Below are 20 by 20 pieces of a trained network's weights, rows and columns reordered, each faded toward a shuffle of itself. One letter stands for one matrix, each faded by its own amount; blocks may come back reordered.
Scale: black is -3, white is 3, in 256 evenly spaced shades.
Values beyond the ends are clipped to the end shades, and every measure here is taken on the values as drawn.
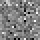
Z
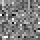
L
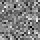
Z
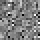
L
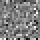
L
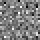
L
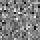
Z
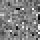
Z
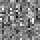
L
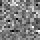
L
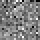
L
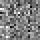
L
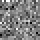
Z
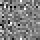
L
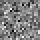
Z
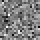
Z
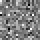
L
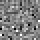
Z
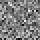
Z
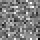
Z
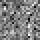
L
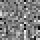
L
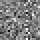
Z
